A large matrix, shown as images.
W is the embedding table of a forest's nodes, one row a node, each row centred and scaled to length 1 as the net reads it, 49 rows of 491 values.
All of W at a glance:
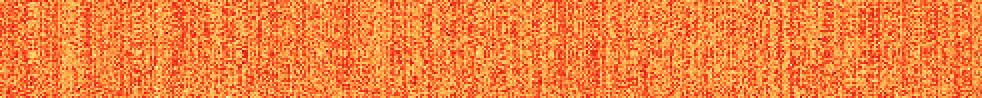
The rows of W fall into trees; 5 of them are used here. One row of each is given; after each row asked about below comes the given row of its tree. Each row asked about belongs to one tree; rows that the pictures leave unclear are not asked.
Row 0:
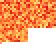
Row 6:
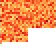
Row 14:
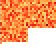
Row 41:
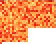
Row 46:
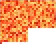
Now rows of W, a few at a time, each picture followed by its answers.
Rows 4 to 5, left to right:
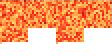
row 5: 14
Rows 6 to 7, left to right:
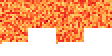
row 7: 6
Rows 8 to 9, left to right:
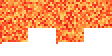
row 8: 41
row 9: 0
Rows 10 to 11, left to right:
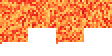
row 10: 6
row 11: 14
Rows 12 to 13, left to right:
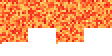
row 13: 6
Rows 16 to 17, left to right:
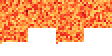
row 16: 14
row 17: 14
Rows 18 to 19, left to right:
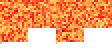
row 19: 0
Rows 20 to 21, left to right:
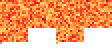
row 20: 6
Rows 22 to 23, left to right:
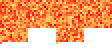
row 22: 0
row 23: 6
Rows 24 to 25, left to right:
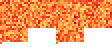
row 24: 0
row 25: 6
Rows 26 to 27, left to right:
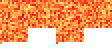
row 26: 6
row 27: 6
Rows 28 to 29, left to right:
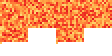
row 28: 6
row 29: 0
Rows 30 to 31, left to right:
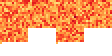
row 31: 6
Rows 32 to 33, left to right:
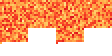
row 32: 0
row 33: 46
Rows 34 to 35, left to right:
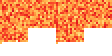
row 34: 14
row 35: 0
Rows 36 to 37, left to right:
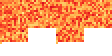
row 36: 0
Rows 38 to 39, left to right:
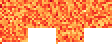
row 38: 41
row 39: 0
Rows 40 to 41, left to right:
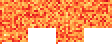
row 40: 0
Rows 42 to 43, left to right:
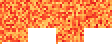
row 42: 0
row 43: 6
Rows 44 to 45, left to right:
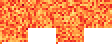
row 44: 46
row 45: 41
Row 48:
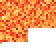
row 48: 46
